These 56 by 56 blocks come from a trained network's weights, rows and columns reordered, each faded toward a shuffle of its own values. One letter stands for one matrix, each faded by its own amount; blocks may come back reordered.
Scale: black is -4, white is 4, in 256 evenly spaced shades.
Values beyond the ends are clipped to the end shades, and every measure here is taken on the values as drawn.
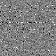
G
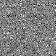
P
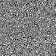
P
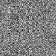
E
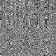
G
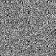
E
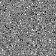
P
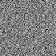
E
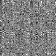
G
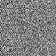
E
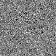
P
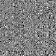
G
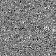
P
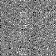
G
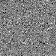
P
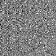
G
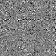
G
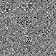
P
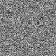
E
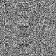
E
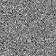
P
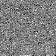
P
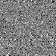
P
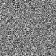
E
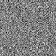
E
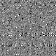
G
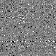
G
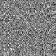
E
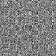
E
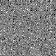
P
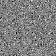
P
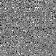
P
